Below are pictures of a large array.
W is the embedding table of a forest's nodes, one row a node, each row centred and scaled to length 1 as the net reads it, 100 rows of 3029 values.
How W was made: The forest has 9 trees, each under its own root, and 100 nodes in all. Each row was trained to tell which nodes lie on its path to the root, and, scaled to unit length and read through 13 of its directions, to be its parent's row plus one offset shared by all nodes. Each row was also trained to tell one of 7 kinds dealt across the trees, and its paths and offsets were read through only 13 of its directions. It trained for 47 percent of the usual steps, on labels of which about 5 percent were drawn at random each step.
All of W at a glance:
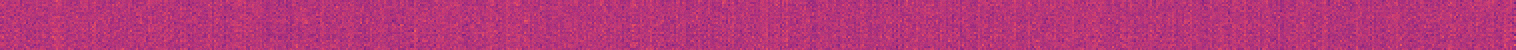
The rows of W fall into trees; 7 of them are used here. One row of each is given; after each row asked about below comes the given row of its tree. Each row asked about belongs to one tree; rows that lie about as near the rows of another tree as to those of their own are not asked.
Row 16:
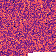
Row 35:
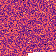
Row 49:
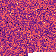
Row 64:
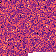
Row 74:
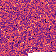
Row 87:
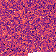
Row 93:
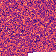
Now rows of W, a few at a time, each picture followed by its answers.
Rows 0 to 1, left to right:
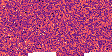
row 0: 74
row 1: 49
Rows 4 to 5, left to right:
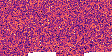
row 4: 16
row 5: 35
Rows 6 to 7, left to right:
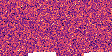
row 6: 49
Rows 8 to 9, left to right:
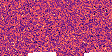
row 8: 35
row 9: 49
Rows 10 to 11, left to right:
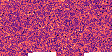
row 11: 74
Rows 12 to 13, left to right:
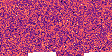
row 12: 74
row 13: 64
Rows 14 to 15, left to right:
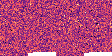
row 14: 64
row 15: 49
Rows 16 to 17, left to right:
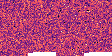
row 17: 74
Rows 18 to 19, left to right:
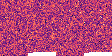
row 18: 64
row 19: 35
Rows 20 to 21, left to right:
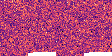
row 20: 74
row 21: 49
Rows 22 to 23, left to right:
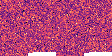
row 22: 74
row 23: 16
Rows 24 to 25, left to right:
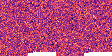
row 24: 35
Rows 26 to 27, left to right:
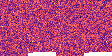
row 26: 16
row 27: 64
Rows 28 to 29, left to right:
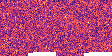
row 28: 49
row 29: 16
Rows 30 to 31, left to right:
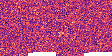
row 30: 93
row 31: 87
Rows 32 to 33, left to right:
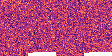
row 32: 74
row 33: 49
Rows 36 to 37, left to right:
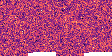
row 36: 93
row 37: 16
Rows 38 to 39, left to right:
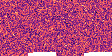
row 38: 87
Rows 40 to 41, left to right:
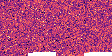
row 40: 16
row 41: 87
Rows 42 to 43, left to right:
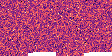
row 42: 35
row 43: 87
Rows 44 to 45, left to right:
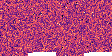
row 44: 74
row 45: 35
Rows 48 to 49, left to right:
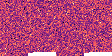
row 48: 64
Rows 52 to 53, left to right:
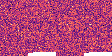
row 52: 35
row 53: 16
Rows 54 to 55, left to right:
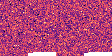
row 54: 49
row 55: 74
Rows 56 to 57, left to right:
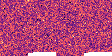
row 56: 64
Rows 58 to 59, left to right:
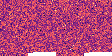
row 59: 74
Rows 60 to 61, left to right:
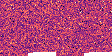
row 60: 35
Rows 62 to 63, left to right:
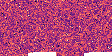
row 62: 35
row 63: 74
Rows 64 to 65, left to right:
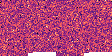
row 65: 16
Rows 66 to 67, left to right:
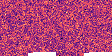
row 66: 74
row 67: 16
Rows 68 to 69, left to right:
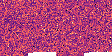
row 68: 74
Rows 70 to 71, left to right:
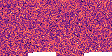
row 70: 49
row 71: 74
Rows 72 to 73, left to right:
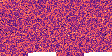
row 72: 74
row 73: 64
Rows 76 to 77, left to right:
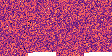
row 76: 35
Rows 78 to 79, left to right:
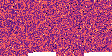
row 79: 64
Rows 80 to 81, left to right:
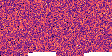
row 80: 16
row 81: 35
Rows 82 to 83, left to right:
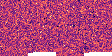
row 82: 35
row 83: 49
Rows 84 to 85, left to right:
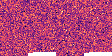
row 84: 74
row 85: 49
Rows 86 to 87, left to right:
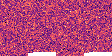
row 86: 64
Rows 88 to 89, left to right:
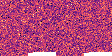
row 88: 87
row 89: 35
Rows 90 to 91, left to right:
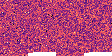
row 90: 35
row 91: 87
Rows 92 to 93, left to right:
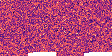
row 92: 35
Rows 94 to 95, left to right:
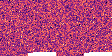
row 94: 35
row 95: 64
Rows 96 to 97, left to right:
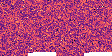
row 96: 16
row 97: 49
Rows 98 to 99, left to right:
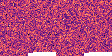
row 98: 49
